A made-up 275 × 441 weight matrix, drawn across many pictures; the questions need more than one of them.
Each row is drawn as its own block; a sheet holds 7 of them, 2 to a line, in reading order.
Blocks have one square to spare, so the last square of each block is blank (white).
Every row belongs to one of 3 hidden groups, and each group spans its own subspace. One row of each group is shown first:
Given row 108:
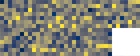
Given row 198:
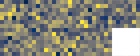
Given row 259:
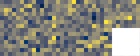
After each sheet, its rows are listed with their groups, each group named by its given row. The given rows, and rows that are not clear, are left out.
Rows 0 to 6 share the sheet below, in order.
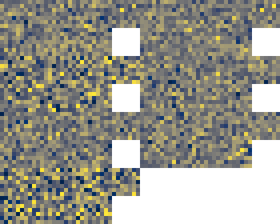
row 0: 198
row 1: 198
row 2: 259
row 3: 198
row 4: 108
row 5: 259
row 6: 198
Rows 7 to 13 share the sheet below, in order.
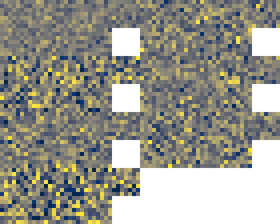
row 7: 259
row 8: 198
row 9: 108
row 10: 259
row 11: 259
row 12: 259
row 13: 108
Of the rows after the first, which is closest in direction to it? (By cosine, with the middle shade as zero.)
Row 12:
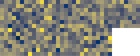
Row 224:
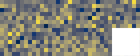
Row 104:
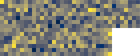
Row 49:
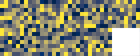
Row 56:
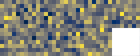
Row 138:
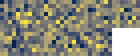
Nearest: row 138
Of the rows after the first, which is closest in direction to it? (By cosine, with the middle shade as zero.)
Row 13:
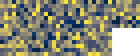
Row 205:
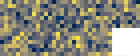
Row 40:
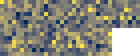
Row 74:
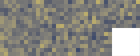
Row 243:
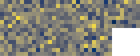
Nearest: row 205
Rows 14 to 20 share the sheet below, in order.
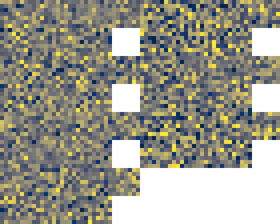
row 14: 259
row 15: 198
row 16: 198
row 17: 259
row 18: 198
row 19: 198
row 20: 198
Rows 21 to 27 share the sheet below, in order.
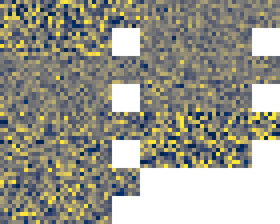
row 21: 108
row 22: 108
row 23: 198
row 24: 259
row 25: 259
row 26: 198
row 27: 198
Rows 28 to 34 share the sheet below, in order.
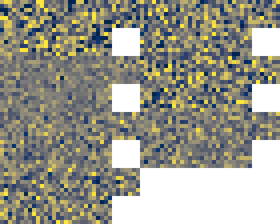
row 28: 259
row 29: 108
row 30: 198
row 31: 108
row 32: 198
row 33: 108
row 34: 198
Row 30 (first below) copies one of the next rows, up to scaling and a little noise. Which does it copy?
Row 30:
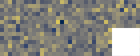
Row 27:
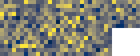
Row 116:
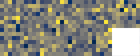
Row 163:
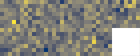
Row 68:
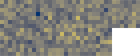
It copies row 116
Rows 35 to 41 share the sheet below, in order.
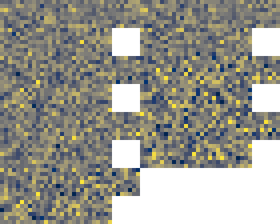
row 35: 259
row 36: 259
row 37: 108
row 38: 108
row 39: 108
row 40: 108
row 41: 108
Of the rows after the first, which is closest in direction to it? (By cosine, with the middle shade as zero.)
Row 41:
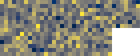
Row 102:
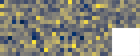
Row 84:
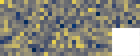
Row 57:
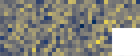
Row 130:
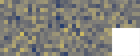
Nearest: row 84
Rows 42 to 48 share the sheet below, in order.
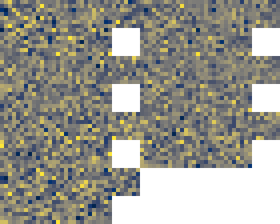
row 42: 259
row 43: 259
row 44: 198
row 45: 259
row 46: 198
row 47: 259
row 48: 259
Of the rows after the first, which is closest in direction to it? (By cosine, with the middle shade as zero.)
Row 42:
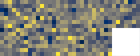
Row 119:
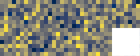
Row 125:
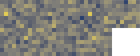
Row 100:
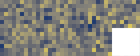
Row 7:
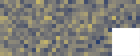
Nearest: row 7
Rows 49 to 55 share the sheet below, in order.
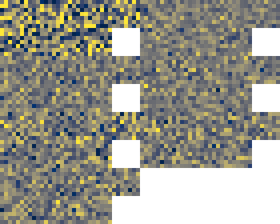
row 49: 198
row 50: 259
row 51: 108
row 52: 108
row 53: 198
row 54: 108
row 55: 108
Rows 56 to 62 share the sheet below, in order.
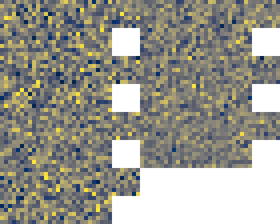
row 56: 108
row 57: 259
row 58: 108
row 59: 198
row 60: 108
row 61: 198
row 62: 198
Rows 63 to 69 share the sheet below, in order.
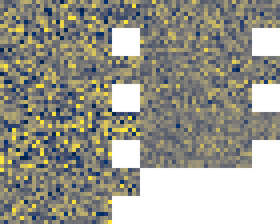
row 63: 198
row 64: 108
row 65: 259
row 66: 198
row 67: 198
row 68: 198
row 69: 108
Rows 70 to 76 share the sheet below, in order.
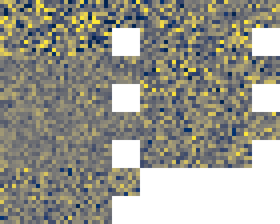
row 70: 259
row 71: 259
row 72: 198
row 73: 108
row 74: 259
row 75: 259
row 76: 198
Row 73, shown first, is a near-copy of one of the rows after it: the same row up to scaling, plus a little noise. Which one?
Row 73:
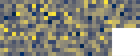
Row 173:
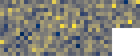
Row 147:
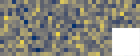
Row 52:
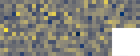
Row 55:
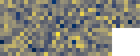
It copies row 52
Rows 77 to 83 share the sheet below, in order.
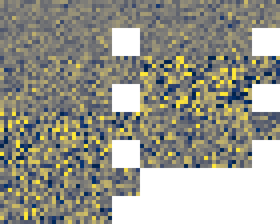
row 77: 198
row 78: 259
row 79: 198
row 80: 259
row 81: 108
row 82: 198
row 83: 198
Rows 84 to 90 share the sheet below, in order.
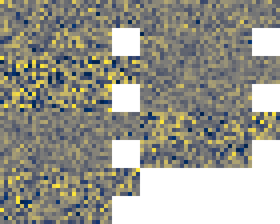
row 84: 108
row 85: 198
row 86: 108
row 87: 259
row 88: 108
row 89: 198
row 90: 108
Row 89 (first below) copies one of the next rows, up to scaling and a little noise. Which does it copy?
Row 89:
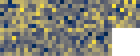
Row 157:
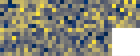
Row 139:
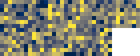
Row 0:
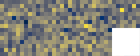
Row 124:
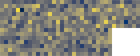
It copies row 157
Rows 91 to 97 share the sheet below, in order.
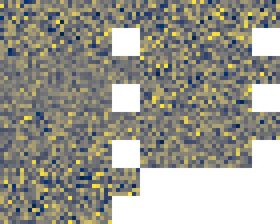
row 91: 198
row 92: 198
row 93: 108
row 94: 108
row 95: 259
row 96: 198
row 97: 198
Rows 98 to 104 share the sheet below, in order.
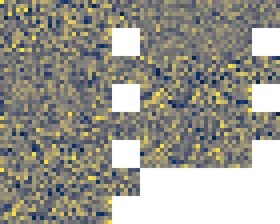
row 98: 108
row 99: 198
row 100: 259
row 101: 108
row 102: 198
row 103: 108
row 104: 108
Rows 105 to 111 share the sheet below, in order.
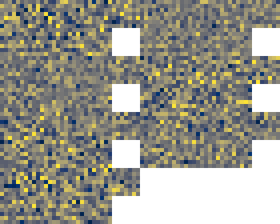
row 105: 108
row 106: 108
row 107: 198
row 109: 259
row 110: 198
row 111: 108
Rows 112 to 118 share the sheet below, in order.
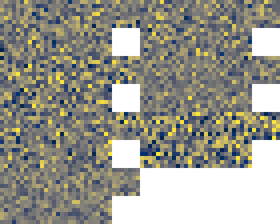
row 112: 198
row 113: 259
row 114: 108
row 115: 259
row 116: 198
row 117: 198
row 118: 198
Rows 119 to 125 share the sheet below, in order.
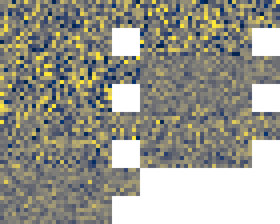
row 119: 108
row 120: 108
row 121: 259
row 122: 259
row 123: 198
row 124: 198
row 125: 259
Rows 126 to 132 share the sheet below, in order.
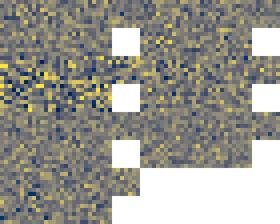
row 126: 108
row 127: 198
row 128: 259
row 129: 108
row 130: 108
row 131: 108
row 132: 198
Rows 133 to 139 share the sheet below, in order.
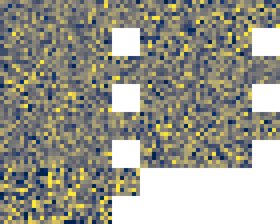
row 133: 259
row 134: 198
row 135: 259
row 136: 259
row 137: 198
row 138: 108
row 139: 198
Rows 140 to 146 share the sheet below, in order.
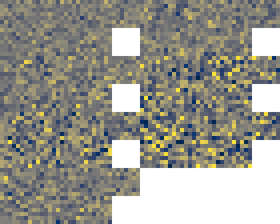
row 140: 259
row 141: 198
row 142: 259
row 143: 198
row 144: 259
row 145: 259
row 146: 259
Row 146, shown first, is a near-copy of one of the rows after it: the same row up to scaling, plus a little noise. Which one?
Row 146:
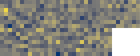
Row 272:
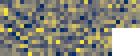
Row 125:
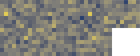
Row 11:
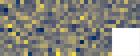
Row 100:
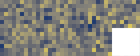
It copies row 272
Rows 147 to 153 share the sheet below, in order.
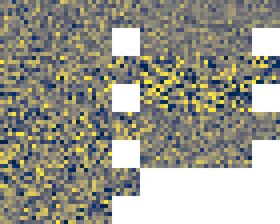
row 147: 108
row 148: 259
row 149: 198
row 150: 259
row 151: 198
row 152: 198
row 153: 259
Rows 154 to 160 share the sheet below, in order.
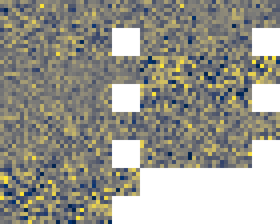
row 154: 259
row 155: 259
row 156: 198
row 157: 198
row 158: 198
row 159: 198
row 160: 259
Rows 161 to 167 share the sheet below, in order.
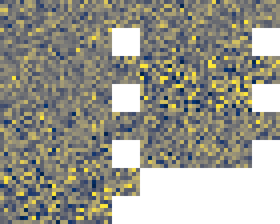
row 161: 259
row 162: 259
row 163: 198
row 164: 259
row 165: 259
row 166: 198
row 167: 259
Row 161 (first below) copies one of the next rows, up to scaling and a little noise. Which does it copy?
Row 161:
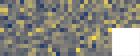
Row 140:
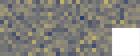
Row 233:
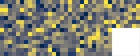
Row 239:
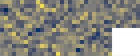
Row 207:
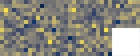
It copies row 233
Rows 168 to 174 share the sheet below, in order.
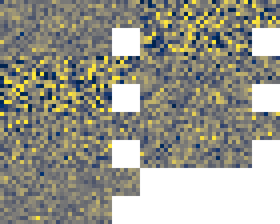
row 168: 108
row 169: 108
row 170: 259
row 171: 108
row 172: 108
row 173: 108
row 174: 259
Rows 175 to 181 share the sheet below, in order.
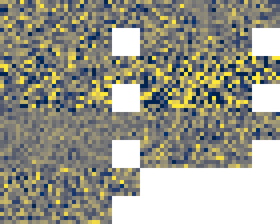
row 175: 259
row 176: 259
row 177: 259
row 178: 108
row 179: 108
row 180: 108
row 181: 108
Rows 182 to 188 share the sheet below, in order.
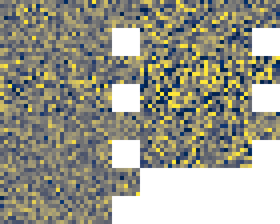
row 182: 108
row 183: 259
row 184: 259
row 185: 108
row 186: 198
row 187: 259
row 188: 198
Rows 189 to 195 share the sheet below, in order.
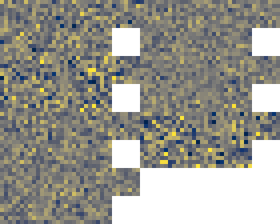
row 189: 108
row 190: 108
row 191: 259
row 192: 259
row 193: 108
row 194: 259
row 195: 108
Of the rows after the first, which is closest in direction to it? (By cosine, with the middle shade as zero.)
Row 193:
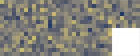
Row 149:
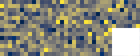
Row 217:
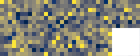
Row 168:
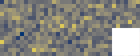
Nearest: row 217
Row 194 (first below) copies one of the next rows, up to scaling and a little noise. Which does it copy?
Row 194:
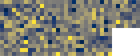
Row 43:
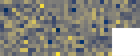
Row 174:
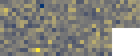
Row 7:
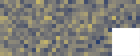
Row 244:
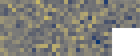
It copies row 43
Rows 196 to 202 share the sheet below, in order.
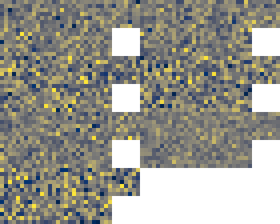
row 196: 108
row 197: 259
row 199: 108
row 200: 198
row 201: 108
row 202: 108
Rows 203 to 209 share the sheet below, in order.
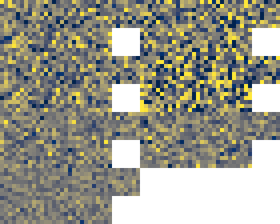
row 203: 108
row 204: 259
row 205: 108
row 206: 259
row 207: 259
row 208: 259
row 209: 198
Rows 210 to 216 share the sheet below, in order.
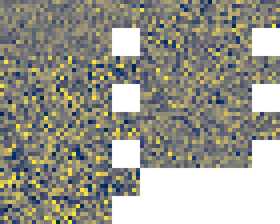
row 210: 198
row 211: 198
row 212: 198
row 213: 108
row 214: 108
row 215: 198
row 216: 198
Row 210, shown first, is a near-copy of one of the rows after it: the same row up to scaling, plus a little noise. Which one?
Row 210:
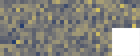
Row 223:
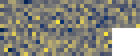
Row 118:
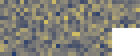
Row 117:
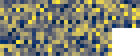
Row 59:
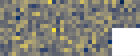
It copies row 117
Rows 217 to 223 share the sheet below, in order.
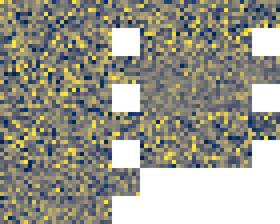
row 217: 108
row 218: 198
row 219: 108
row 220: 198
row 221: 259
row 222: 198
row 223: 198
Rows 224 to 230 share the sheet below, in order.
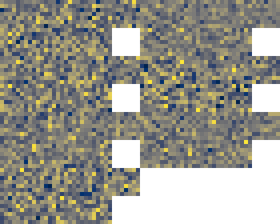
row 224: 198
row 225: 259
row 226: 259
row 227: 259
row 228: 198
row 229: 259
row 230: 259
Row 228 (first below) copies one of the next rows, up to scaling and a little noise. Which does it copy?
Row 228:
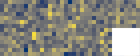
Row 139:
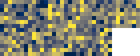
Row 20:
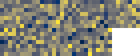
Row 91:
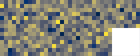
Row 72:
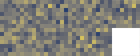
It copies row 139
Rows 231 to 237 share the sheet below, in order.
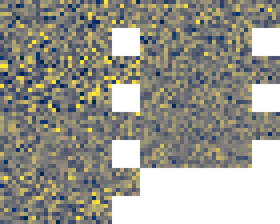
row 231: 259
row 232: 198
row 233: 259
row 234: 108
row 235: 108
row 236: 108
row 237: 259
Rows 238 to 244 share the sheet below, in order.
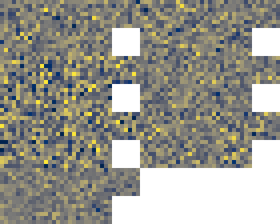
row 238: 108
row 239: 259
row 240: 198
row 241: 108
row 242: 198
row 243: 259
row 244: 259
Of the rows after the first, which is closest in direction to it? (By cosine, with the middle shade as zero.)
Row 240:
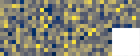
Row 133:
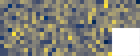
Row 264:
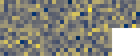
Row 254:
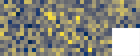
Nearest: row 264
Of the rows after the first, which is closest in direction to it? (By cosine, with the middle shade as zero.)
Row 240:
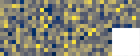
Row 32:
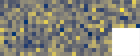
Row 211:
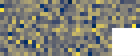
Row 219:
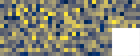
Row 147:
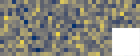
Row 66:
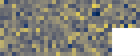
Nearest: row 211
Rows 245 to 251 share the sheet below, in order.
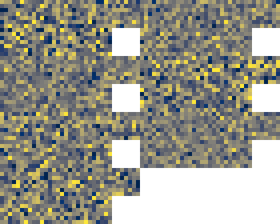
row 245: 259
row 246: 108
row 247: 259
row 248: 198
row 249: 198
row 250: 259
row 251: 198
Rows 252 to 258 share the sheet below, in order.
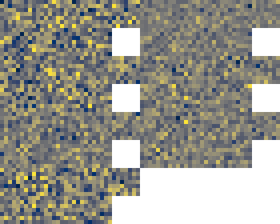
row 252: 108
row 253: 108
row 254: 198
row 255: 198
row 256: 108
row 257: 198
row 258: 108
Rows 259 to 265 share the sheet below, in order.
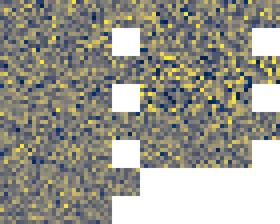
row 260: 108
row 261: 259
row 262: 198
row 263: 108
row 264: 198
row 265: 108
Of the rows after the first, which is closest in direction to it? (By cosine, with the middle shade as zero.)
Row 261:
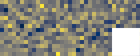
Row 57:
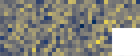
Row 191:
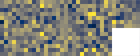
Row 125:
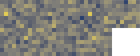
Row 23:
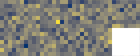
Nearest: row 191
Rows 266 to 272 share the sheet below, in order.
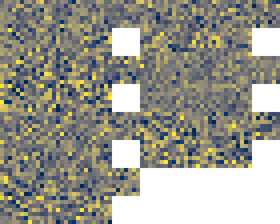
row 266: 259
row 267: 108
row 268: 259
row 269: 198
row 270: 198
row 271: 259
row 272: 259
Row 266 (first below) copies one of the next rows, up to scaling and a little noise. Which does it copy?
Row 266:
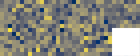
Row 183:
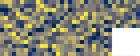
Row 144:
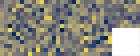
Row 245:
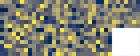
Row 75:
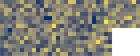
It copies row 144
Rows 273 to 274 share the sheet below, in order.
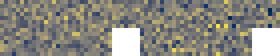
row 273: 198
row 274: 198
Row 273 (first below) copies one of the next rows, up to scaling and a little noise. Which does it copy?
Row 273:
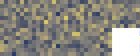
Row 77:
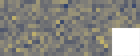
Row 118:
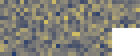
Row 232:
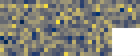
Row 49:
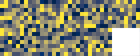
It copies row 118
